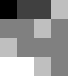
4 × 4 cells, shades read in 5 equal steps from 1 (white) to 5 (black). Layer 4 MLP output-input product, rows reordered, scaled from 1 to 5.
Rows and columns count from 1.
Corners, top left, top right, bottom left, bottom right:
5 2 1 3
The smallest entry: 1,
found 2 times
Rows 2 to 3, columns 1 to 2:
3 3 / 2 3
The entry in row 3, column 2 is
3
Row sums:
15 11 11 7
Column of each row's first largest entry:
1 1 2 4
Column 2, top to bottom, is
4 3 3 1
